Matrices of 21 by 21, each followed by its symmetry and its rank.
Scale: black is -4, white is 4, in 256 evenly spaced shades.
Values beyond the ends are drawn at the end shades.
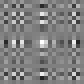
symmetric, rank one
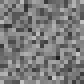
symmetric, full rank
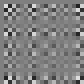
symmetric, rank one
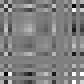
symmetric, rank one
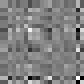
symmetric, rank two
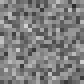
neither, full rank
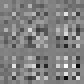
symmetric, rank two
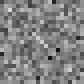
symmetric, full rank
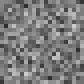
symmetric, full rank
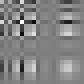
symmetric, rank one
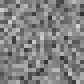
neither, full rank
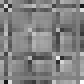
symmetric, rank two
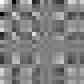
symmetric, rank two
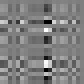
neither, rank one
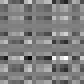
neither, rank one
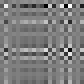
neither, rank one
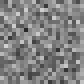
neither, full rank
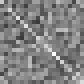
symmetric, full rank
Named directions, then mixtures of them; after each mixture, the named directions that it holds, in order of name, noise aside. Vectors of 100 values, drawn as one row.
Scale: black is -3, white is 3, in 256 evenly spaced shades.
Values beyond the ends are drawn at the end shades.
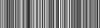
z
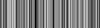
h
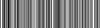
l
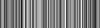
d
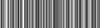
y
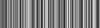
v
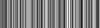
v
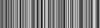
v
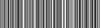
d, l, y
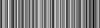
d, l, z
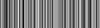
y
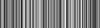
d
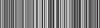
d, v, z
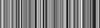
d, h, v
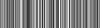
z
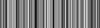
h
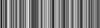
h, l, v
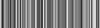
d, h, v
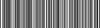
h, l, z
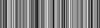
h, v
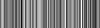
d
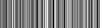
h, v, z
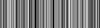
h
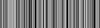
h, v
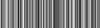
y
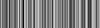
y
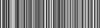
h, l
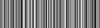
d, y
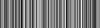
d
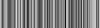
d, h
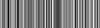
l, y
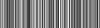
z
